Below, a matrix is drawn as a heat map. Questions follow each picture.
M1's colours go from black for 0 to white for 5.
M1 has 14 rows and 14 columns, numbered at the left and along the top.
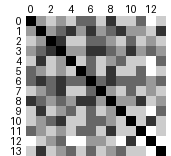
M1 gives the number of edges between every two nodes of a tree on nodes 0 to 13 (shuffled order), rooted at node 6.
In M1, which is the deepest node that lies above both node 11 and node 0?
8
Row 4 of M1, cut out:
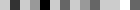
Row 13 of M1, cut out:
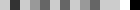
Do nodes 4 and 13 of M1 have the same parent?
yes
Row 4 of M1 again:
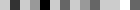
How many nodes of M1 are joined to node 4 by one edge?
1
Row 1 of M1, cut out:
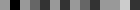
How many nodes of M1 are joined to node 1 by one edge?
4
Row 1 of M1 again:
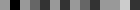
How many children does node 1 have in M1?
3
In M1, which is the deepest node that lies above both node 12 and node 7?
3
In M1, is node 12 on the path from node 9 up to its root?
no
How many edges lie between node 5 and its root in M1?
2
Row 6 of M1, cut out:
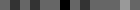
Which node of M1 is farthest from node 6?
12
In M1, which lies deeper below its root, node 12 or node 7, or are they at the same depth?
node 12
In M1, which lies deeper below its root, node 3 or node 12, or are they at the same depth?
node 12
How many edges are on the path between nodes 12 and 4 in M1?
5
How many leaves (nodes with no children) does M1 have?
9
